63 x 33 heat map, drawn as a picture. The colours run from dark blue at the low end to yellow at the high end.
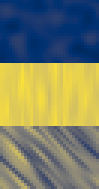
It is made of 3 by 1 panels. Panel 1,1: very low, blotchy, faint in contrast. Panel 2,1: very high, streaked downward, faint in contrast. Panel 3,1: middling, slanting down to the right, strong in contrast.
